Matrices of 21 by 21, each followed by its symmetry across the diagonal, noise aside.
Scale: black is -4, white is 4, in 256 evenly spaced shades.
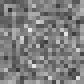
symmetric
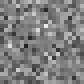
antisymmetric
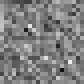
antisymmetric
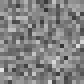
neither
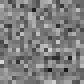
neither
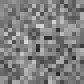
symmetric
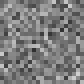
symmetric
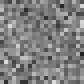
antisymmetric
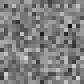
neither
